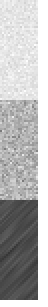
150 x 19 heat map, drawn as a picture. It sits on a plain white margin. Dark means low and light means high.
The table splits into 3 rows of 1 panel. Panel 1,1: very high, fine-grained, faint in contrast. Panel 2,1: high, fine-grained. Panel 3,1: low, slanting up to the right, faint in contrast.
